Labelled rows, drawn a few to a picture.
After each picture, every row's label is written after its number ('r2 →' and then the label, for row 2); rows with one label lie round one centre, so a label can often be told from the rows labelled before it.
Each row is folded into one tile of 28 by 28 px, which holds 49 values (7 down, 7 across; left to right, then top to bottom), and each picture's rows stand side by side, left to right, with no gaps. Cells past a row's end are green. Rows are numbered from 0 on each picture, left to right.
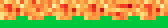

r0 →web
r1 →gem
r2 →web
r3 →web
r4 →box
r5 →web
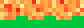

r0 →web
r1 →gem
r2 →gem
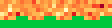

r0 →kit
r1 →gem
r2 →kit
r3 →box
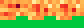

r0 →box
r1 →web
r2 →web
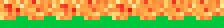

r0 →web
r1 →gem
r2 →web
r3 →gem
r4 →web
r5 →gem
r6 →gem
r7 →gem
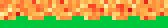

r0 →kit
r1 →gem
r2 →gem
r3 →web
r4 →web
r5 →gem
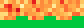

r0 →web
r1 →gem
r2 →gem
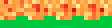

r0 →gem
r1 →web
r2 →web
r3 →web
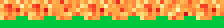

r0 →web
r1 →web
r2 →gem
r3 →web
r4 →gem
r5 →web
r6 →kit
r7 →web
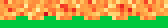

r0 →gem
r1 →kit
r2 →web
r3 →gem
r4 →web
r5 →gem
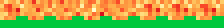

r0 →web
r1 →gem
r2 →gem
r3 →kit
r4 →gem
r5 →web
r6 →web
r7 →web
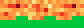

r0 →box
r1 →web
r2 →box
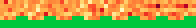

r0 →gem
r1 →kit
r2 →gem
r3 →web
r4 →kit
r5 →box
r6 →box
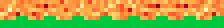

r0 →kit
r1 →box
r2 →gem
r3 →gem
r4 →web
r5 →box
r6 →box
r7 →kit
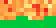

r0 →gem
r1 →web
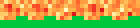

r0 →web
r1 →web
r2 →kit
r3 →web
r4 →kit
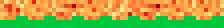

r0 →web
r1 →gem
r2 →box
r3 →gem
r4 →kit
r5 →box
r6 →gem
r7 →gem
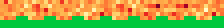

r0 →gem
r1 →web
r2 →gem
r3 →kit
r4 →web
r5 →box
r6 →box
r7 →kit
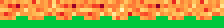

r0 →box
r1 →gem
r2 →box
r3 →box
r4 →kit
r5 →box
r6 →gem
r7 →gem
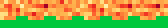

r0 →web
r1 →box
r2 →gem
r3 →web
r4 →box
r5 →box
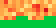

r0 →gem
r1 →web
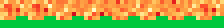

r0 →web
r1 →web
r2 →kit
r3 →kit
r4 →gem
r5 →kit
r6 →gem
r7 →web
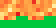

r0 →kit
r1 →gem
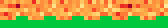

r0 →box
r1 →gem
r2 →gem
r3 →gem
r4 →box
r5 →gem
